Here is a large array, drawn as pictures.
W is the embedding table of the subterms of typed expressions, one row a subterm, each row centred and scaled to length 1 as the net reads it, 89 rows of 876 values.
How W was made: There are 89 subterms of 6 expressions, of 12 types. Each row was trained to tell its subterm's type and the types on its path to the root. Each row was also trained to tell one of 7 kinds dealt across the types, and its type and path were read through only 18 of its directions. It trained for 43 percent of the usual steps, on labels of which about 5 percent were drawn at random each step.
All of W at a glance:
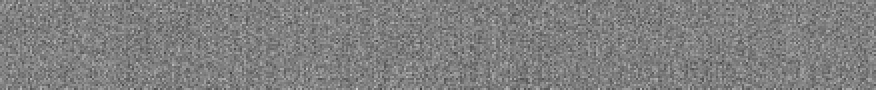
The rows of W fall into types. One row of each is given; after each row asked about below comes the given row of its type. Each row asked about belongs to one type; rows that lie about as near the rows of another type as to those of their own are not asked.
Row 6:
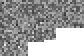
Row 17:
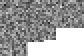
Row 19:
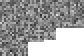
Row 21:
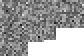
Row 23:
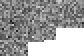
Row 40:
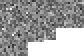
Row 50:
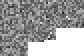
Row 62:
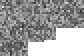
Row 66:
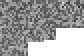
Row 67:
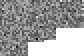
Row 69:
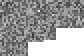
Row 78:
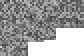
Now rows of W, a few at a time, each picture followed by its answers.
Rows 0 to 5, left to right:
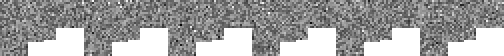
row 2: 66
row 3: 62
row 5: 17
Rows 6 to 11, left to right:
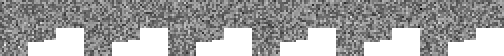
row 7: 19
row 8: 23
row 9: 23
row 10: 6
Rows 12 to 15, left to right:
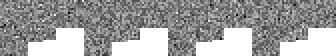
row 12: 50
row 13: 66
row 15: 66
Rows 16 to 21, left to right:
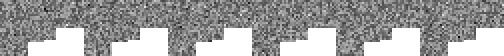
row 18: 40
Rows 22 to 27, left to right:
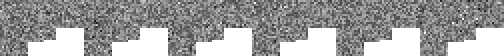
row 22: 40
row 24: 62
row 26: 69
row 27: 67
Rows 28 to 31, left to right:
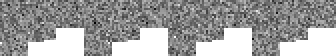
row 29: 50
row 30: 21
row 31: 40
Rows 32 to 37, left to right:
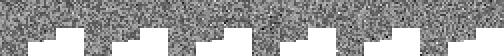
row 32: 62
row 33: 50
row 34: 78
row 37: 21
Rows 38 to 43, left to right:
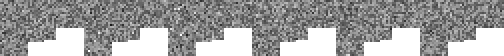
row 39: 66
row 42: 21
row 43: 50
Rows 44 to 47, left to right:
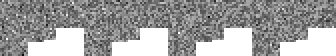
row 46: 69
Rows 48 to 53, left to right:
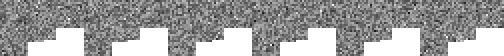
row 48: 19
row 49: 23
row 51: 19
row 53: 21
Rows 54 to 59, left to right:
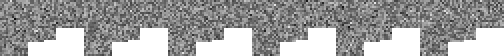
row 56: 78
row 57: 69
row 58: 40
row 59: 19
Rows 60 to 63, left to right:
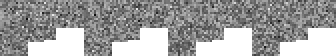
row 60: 50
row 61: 19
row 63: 23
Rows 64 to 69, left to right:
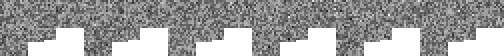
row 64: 23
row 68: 23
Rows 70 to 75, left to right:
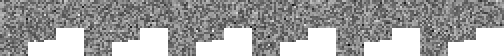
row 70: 17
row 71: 6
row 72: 19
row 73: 69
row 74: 66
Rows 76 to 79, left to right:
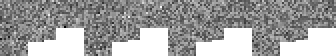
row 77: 69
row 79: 78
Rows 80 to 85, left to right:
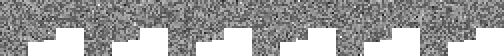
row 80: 78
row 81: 23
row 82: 19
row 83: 69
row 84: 6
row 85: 50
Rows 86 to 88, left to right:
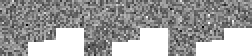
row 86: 66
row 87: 62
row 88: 66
